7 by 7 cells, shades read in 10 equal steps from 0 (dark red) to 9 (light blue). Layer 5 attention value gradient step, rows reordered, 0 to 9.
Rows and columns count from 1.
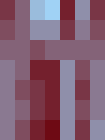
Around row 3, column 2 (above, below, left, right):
4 4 4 3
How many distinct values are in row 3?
2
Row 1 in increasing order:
1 2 2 4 6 8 9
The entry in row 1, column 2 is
4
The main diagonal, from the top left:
2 4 3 1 6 3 6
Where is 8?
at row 1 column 3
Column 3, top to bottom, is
8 6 3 1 2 2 1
